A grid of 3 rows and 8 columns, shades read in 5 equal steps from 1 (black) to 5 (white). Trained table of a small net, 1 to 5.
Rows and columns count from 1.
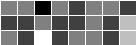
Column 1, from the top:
3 2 3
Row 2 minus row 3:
-1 0 -2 0 -1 0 0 0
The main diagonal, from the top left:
3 2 5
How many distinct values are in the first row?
3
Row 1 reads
3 3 1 3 2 3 3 2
